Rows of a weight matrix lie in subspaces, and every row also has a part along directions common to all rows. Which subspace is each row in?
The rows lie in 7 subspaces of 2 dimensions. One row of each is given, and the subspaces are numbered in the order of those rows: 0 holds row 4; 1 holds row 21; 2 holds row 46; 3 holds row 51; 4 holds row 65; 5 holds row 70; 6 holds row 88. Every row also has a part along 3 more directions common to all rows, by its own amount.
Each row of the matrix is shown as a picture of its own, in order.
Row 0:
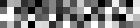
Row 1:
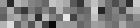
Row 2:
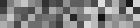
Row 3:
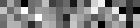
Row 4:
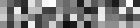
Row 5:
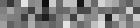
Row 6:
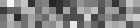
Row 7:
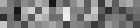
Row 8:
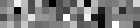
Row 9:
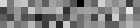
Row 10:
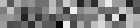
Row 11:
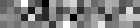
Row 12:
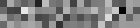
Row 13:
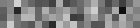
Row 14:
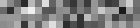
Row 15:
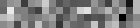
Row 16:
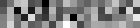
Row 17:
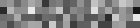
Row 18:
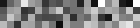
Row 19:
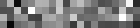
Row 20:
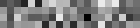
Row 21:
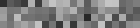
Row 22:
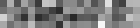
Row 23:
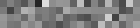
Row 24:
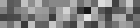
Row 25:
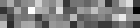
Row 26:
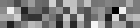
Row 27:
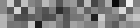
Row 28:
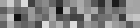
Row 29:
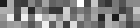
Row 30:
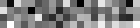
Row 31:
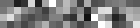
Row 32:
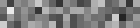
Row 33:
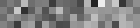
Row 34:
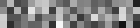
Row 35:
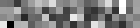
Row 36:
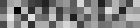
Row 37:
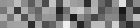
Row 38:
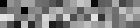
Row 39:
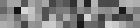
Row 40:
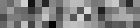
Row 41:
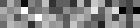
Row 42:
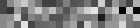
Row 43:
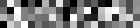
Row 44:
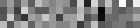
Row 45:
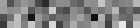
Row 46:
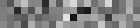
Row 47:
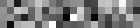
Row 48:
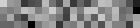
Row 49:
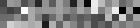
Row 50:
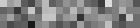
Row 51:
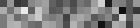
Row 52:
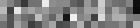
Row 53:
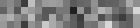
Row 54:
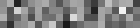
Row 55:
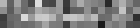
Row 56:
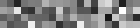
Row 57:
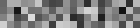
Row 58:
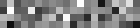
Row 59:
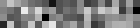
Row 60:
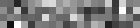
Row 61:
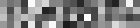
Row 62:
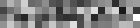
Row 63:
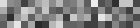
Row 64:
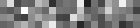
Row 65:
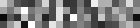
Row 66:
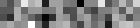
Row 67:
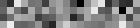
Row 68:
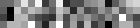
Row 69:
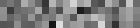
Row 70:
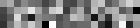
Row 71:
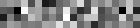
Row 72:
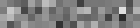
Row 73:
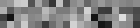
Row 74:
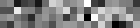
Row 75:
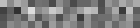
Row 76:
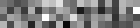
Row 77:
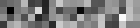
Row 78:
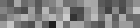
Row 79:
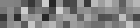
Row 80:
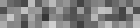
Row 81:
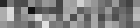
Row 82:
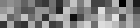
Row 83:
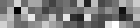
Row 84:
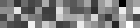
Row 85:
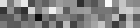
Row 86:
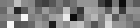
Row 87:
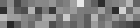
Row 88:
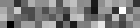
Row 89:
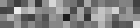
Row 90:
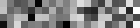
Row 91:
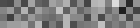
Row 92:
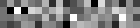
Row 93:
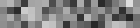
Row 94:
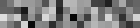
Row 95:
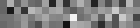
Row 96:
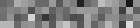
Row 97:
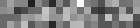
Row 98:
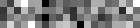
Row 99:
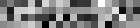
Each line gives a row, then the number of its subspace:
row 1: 6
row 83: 0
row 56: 4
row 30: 5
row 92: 4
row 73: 0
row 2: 4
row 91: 1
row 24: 2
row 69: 2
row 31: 0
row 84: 4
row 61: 0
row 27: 1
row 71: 2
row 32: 2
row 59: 6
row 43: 2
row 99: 1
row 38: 4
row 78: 6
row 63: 4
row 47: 6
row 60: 6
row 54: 6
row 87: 5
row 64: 6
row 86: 6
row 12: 1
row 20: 1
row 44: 6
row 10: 3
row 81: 3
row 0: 2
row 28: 1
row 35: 6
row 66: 3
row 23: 1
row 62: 1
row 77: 2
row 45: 5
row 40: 0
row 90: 5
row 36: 2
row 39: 0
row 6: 1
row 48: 3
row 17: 5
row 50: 3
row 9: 3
